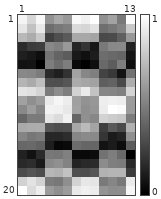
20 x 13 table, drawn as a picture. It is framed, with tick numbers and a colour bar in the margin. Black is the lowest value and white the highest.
Average level on the scale: 50%. Slope: none. Stripes: horizontal, repeating 2 times.
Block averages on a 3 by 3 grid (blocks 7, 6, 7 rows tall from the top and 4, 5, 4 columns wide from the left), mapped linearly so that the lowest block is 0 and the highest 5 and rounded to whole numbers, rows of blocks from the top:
1 1 0 | 5 5 5 | 1 1 0
